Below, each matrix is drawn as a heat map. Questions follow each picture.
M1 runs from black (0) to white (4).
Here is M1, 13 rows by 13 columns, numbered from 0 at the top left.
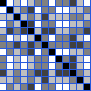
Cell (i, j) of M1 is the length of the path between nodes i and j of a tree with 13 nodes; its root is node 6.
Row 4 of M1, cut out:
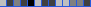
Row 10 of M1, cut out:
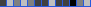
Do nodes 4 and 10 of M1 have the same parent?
yes
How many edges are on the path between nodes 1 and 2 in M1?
3
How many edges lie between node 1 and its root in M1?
2
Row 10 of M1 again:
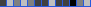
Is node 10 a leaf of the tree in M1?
no
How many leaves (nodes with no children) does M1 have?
10
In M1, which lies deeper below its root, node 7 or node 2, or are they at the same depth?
node 7
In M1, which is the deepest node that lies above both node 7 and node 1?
4
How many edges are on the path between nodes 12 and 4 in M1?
1
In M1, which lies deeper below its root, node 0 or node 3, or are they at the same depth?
the same depth
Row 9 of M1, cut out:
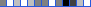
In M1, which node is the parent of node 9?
10
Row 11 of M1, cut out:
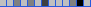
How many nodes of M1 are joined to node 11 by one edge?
1
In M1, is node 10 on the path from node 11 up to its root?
no
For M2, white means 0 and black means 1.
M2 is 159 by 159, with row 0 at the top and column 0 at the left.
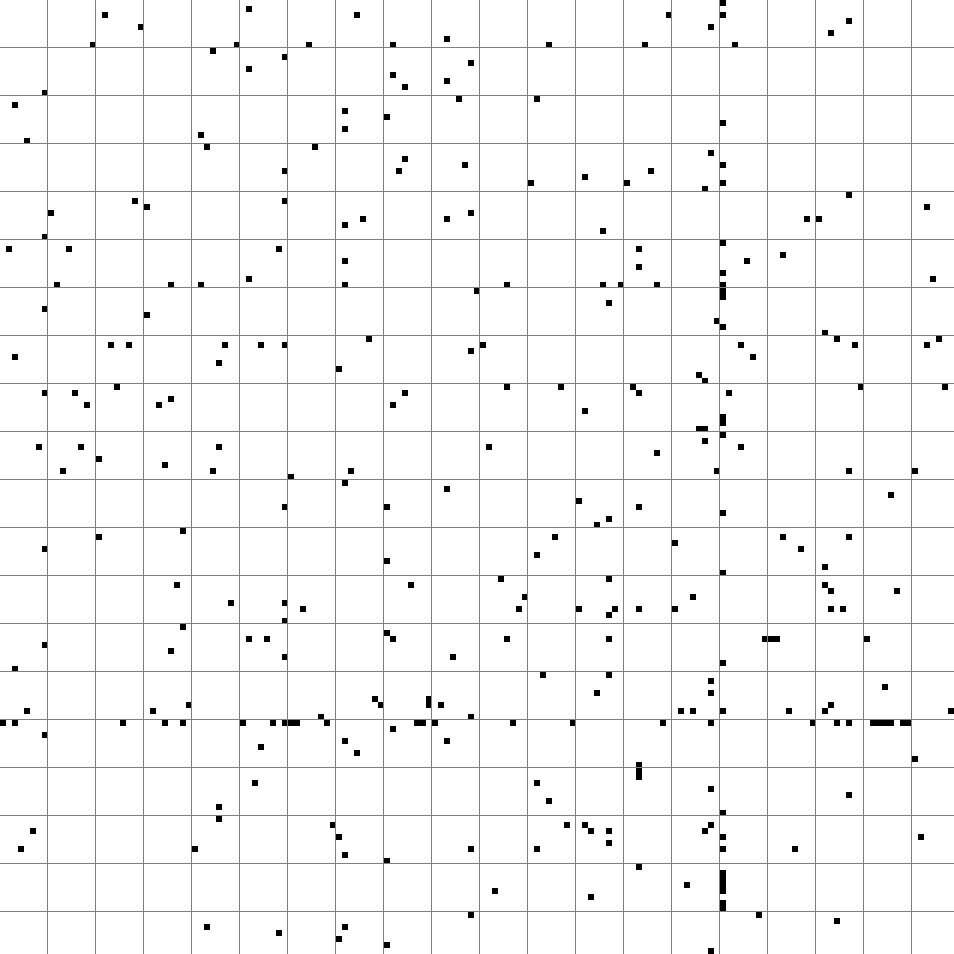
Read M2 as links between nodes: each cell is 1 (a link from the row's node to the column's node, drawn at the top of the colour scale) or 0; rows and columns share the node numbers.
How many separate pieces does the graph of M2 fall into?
1
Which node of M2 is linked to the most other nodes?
node 120
